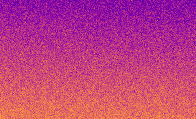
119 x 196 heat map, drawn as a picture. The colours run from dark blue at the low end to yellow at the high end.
The texture is fine-grained noise. There is an overall slope up to the bottom. There are no regular stripes.
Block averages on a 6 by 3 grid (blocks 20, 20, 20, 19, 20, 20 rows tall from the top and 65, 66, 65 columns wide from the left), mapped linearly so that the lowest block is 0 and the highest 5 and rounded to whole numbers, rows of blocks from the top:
000
111
222
333
444
555
